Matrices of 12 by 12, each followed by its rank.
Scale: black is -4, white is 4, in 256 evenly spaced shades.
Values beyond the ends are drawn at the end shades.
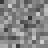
full rank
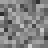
full rank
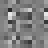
two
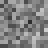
full rank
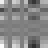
one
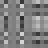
one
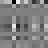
one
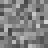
full rank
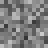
full rank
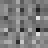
two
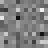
two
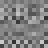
two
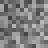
full rank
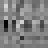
two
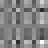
one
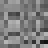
two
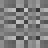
one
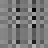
one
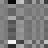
one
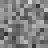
full rank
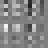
two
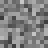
full rank
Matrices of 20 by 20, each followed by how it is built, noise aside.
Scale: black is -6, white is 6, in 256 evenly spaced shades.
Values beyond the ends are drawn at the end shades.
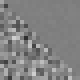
lower triangular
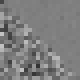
lower triangular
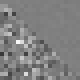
lower triangular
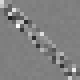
banded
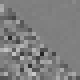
lower triangular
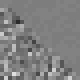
lower triangular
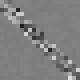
banded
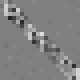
banded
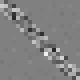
banded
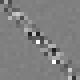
banded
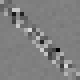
banded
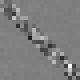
banded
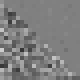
lower triangular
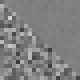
lower triangular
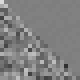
lower triangular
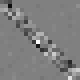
banded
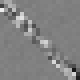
banded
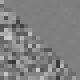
lower triangular
